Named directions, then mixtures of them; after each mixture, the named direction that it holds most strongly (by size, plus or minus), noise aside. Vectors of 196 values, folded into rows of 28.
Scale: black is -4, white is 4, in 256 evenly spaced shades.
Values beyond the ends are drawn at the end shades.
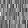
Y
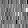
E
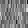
E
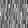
Y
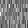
Y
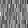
Y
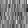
E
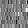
E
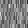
Y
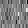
E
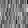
E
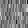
E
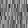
Y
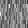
Y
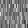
Y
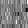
E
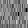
E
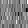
E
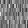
Y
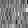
E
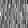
Y
